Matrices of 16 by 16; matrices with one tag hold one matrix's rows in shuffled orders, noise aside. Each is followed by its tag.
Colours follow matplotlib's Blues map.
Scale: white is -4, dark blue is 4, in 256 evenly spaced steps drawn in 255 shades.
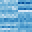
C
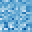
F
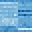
C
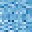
F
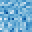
F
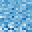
F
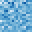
F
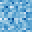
F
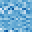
F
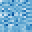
F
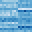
C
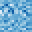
F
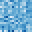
F
